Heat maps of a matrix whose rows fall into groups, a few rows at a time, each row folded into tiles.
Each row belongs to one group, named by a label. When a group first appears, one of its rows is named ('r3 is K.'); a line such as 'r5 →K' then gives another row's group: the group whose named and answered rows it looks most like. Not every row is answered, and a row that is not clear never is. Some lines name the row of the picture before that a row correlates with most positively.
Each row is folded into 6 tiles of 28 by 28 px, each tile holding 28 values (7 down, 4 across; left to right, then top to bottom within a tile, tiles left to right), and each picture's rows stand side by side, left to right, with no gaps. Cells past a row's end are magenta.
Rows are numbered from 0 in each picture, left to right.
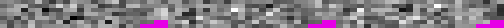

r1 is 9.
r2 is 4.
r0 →9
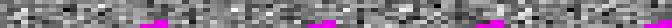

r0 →4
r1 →9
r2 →9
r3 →4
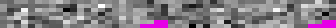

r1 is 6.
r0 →4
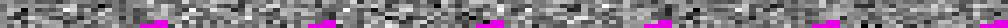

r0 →9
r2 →9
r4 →9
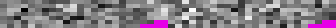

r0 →9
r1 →4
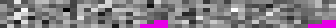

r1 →9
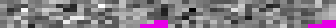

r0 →4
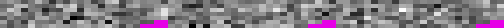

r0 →9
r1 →6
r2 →9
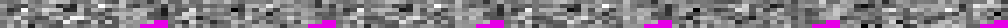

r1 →4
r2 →4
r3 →4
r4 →9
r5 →6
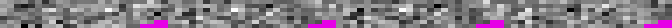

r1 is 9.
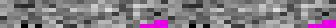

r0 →6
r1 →6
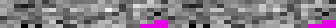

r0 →6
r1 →6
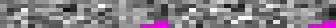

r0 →4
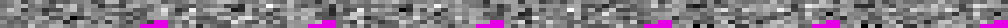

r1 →4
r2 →4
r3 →9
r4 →6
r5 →6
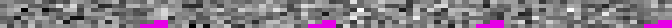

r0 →9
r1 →6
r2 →4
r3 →9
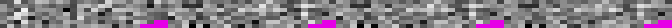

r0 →4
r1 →6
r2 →6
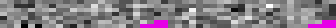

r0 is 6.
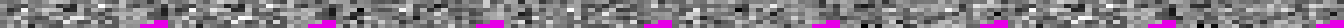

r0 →4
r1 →4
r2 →9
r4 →4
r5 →6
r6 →4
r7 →6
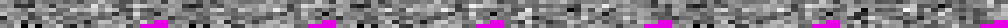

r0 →6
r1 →6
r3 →4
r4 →6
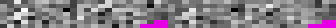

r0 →4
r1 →4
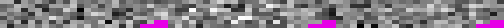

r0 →9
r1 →4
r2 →6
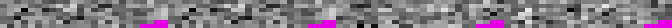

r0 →9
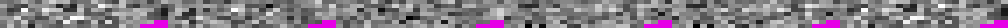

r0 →4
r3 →6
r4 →6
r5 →4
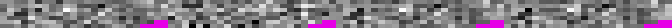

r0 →9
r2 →9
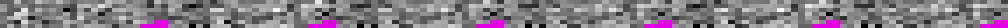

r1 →6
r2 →6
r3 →6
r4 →6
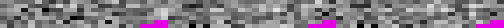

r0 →9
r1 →6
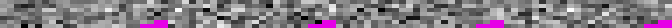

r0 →6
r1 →9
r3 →9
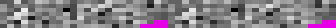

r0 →4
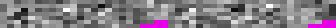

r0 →9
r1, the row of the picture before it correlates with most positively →1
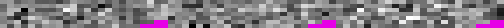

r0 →9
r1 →6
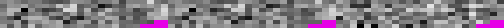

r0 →9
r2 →6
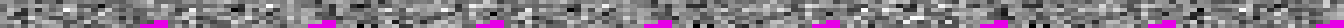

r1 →4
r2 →6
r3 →4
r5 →4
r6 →6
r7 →9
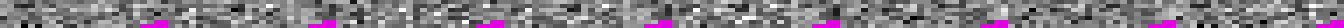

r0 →6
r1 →4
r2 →9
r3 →4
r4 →4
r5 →9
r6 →9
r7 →6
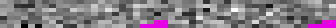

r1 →9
